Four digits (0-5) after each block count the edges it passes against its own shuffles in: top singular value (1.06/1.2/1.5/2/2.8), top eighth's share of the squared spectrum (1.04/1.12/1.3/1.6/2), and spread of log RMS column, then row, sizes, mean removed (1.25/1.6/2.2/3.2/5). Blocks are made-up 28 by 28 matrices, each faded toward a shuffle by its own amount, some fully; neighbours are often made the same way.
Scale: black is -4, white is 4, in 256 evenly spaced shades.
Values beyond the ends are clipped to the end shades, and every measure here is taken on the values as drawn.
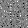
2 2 1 0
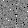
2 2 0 0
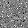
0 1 0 0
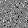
0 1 0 0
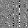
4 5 2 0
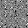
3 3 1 1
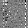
3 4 2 0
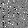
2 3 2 0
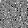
2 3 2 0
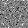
2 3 0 0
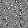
2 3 1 0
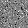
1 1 0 0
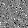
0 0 0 0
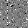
2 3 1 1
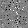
1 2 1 0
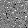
0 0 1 0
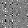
3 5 2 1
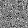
0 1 1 0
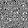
2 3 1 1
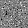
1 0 0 0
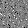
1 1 0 0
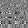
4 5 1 3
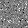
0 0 0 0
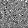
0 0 0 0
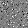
0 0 0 0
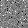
1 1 0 0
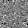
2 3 0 1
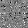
3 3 1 1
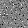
0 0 0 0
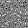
2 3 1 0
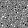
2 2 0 0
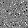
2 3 0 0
